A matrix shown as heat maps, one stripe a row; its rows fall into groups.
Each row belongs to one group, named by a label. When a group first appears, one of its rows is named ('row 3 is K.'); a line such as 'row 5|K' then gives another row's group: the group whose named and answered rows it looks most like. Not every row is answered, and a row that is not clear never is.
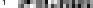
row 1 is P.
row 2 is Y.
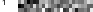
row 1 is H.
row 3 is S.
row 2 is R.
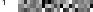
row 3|S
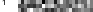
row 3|Y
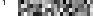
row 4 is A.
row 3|S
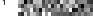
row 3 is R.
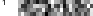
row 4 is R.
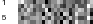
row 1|R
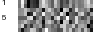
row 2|H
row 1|H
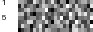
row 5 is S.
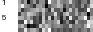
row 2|R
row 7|H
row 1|P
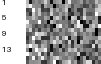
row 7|P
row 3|A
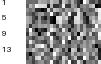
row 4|S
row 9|R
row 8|H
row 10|S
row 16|S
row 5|P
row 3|H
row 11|H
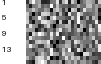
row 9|Y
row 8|P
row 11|Y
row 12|R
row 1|A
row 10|H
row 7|R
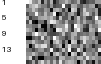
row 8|P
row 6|H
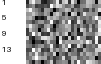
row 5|H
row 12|S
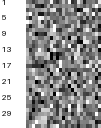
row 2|H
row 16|P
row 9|H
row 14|Y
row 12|S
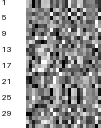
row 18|Y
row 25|A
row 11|H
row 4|S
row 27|H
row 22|H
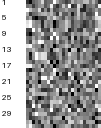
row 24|Y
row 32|R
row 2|S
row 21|R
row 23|A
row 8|A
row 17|R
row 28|S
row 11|Y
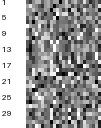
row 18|Y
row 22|H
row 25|Y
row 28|S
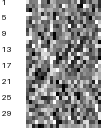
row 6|A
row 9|R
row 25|A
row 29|R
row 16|S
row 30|S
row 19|H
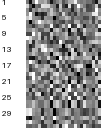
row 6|Y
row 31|R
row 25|S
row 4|H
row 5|R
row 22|S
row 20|A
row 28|R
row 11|P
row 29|R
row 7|S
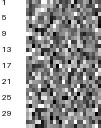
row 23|P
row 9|R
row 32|H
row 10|Y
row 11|S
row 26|R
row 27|Y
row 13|A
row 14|R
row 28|H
